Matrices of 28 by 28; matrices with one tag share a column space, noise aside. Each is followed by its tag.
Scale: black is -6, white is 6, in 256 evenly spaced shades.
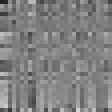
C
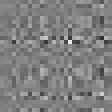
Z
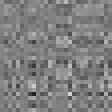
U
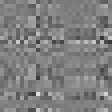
Z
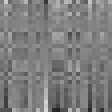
C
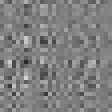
U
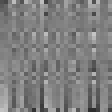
C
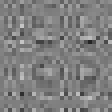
Z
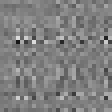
Z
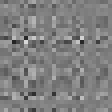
Z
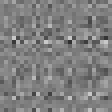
Z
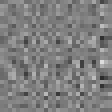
U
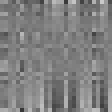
C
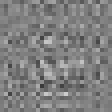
U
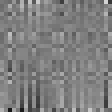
C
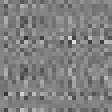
Z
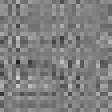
U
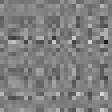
Z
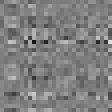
Z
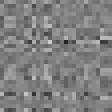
Z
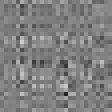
U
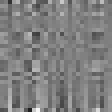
C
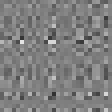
Z
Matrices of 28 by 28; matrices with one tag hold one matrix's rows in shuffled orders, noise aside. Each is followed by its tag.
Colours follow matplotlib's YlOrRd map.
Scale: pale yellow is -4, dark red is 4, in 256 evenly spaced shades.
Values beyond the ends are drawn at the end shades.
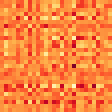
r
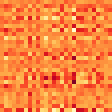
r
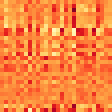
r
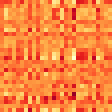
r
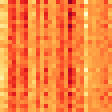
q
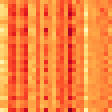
q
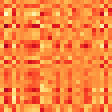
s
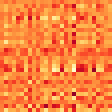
r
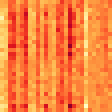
q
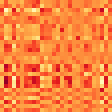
s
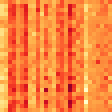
q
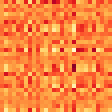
r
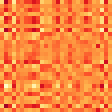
s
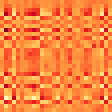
s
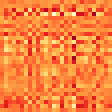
r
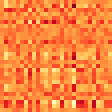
r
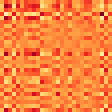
s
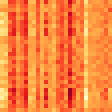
q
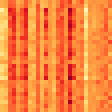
q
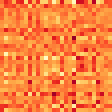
r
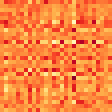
r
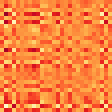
s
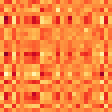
s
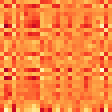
s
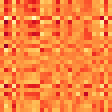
s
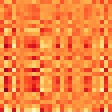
s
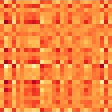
s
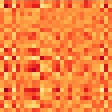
s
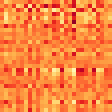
r
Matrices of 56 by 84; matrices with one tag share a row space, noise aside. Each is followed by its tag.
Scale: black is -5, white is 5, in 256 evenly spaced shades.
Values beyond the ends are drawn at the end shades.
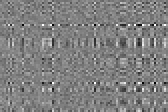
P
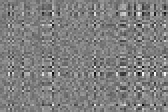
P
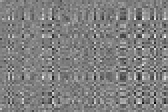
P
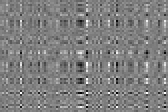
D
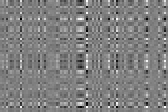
D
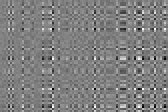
P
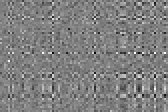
P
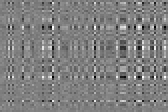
P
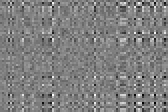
P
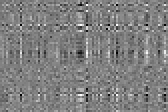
D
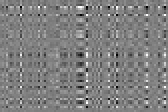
D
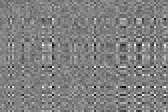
P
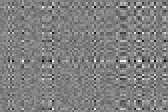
P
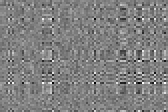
P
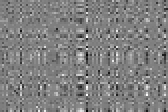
D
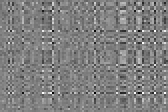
P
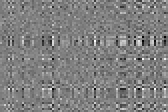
P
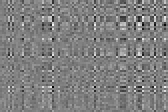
P
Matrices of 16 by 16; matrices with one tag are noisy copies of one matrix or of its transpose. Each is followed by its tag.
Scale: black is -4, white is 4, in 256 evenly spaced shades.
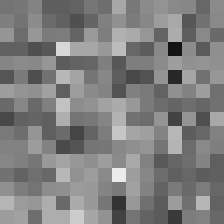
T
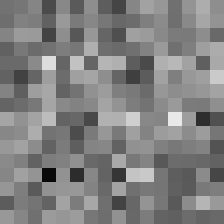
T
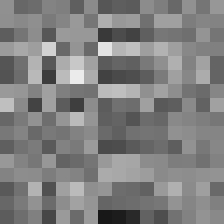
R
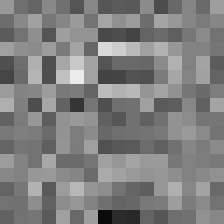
R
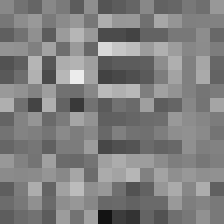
R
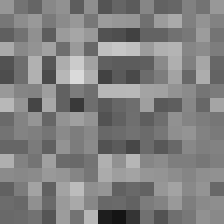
R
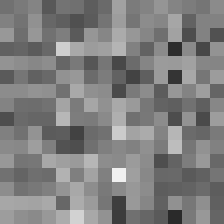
T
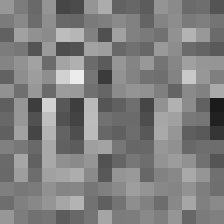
R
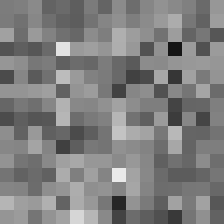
T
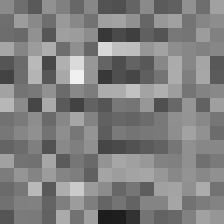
R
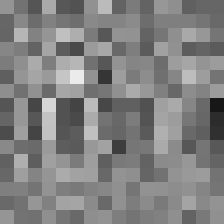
R
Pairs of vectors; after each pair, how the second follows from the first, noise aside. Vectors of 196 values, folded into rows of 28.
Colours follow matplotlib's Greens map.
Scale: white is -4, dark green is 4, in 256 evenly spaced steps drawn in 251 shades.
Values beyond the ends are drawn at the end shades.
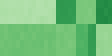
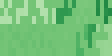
partly zeroed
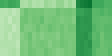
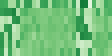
sign-scrambled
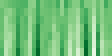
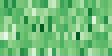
shuffled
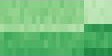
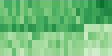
negated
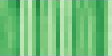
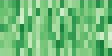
sign-scrambled
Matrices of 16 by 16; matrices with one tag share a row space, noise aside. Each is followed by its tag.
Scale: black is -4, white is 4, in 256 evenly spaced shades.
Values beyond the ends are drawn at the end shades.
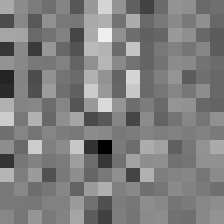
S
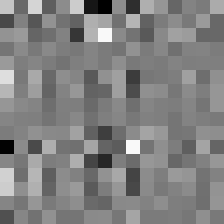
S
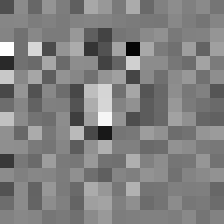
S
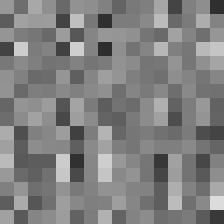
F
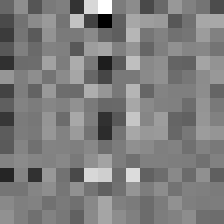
S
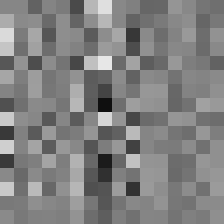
S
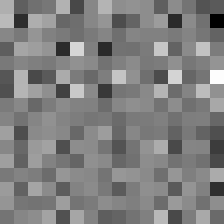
F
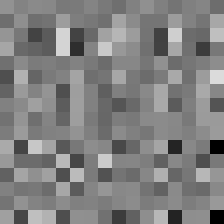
F
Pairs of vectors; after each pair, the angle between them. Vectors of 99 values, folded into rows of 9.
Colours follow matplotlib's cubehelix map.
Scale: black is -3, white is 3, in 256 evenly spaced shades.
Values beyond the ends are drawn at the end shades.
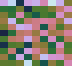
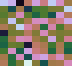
nearly parallel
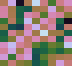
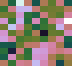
nearly opposite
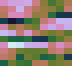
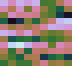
nearly parallel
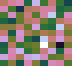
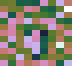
partly opposed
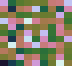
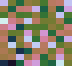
nearly parallel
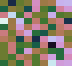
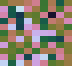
partly opposed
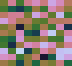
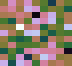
partly opposed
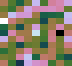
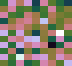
partly opposed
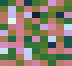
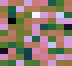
nearly opposite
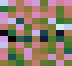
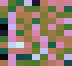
orthogonal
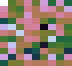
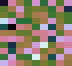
nearly opposite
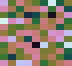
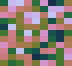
partly opposed
